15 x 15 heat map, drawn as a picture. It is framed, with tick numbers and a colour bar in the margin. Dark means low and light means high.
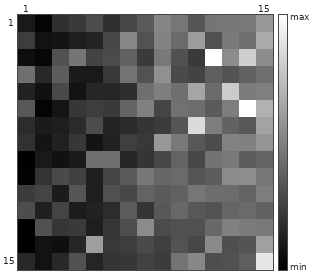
Stripes: none. Roughest part: top right. Slope: up to the right. Average level on the scale: 30%.
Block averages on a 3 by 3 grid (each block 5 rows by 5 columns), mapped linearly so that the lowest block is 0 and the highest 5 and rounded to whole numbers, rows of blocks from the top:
035 | 025 | 024
